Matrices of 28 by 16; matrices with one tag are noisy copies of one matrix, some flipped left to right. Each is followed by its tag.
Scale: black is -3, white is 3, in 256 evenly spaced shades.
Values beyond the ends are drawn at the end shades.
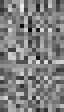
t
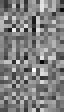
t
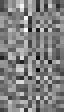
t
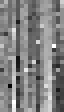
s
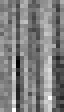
s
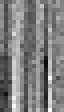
s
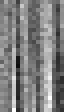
s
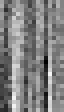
s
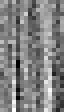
s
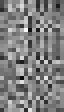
t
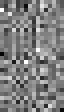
t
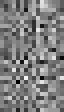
t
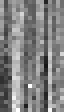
s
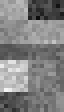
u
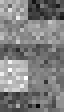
u
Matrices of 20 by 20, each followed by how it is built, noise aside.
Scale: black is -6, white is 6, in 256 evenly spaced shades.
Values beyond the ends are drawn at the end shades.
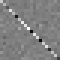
diagonal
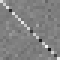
diagonal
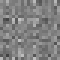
low rank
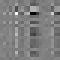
low rank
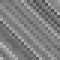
Toeplitz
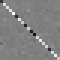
diagonal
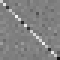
diagonal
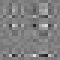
low rank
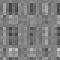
low rank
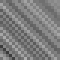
Toeplitz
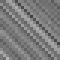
Toeplitz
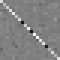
diagonal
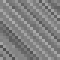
Toeplitz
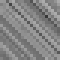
Toeplitz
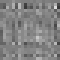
low rank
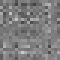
low rank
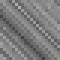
Toeplitz
